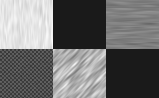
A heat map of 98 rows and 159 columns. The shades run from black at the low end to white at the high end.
The table splits into 2 rows of 3 panels. Panel 1,1: very high, streaked downward, faint in contrast. Panel 1,2: very low, flat. Panel 1,3: middling, streaked across, faint in contrast. Panel 2,1: low, checkered. Panel 2,2: high, slanting up to the right. Panel 2,3: very low, flat.
